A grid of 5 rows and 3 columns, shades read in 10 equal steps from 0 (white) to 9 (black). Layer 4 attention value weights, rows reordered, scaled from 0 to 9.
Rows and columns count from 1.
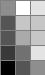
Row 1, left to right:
4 0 1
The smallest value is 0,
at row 1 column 2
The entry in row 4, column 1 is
7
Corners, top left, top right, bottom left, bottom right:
4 1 9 4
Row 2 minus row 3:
0 -1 0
